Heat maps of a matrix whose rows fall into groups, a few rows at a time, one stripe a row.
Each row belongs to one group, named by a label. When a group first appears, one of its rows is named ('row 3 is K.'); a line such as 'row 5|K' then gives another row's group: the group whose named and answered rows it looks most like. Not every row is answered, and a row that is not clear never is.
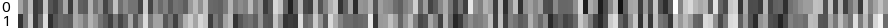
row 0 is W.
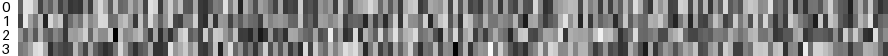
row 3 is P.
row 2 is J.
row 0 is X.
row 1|X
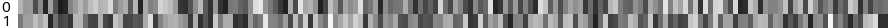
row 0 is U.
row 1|P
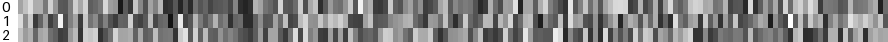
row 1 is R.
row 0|U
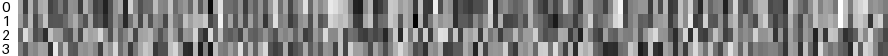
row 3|P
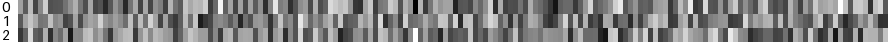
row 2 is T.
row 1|X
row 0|W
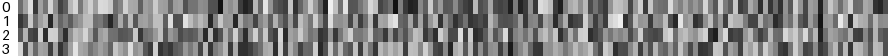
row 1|T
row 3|J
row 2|U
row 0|U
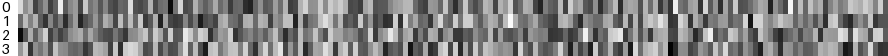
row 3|X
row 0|R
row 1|X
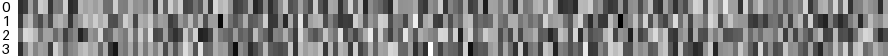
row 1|T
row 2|X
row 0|P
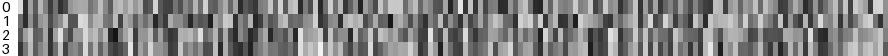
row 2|T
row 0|J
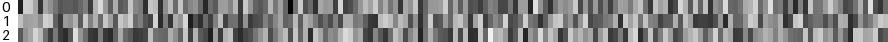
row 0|X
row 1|J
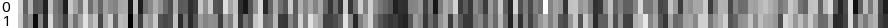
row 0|U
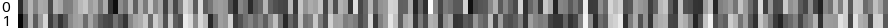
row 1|W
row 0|T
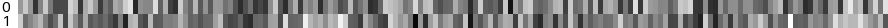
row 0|J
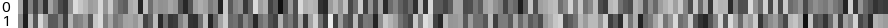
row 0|U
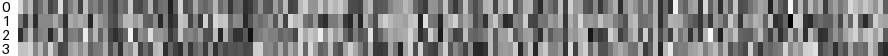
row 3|U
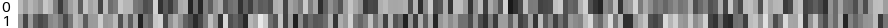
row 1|U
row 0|J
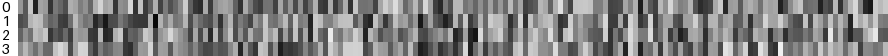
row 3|P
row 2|P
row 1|P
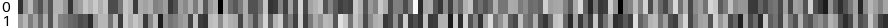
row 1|X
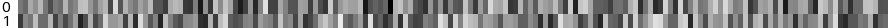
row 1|X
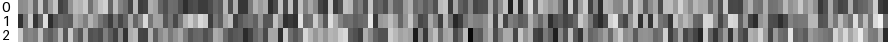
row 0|U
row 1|W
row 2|R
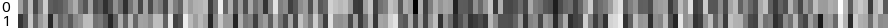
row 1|T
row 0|W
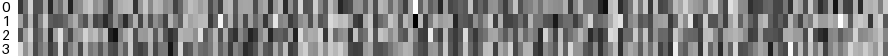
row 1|W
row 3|R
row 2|T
